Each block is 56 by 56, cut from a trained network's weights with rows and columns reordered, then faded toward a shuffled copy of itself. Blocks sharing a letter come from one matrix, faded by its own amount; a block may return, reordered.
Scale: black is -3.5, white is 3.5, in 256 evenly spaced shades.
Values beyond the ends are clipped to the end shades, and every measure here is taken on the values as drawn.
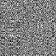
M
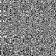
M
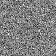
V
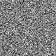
V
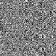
M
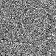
V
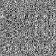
M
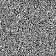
V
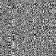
M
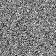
V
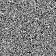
V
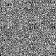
M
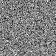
V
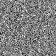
V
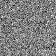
V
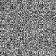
M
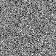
V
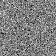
V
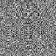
M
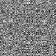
M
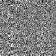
M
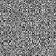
M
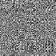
M
